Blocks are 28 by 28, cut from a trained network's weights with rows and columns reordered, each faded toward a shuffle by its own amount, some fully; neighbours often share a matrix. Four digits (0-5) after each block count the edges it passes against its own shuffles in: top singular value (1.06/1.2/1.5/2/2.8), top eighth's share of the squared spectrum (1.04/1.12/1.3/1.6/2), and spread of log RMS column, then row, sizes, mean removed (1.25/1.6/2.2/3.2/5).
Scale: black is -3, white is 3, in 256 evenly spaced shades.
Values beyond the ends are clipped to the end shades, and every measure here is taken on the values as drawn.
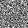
0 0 0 0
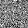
1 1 0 0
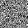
2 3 1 0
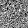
1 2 0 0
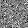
0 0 1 0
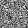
2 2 0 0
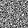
1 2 0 0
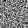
0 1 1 0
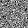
0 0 0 0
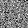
0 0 0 0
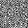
2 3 1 0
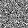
1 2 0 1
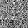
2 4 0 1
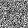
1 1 0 0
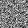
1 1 0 0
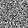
0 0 0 0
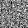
1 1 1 0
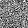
2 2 1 1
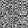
3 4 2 1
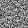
2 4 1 1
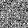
1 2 0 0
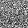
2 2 0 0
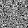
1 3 2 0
